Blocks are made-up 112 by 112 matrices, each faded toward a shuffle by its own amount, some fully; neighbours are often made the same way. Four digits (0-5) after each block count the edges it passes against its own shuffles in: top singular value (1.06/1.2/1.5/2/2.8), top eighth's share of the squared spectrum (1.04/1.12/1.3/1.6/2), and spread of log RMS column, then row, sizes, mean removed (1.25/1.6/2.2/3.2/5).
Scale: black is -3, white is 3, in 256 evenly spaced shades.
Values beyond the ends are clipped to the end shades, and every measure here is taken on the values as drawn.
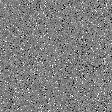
1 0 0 0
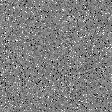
3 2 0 0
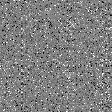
3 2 1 0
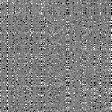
5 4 4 2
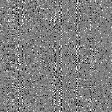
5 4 3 1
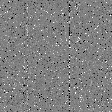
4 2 1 0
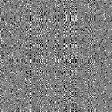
5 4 4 2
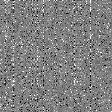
4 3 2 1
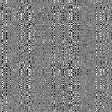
5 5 4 3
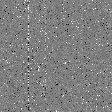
3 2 1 0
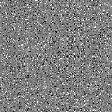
4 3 2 1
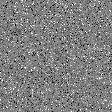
3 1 0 0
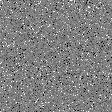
0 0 0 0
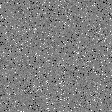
0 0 0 0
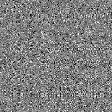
4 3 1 2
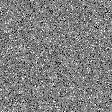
0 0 0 0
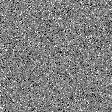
2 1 0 0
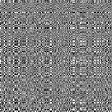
5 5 4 4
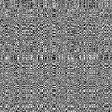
5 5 4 4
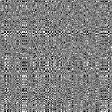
5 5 4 4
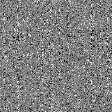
1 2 3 0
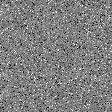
0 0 0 0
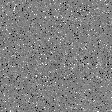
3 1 0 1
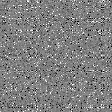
4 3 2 2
